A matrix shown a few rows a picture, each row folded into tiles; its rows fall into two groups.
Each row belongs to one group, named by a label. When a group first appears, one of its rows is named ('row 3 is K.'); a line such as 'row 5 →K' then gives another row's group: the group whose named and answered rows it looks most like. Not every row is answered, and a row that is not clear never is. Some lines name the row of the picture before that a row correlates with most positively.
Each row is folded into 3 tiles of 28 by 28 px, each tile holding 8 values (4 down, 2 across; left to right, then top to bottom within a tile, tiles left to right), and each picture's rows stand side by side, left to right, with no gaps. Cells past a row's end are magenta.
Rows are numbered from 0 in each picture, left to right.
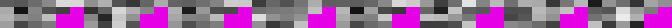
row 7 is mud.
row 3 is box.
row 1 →mud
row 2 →box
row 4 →box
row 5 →box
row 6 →mud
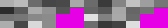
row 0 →mud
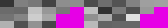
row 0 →mud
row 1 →box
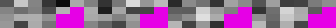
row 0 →mud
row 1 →box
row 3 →mud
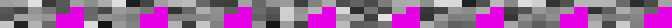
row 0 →mud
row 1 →mud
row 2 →mud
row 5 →mud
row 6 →mud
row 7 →mud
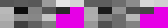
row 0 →box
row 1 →box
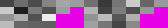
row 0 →box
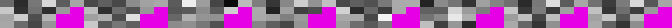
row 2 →mud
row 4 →box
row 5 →mud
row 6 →box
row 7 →box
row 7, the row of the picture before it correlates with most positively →1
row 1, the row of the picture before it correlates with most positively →0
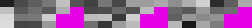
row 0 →box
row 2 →mud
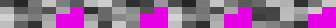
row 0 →box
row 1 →mud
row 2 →box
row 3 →mud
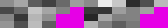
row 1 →mud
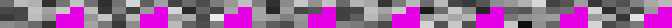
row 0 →mud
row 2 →box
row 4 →mud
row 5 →mud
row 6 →mud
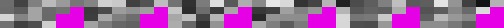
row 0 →box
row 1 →mud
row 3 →mud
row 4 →box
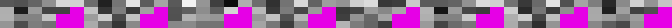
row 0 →box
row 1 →box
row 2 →mud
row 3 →box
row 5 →box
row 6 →box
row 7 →box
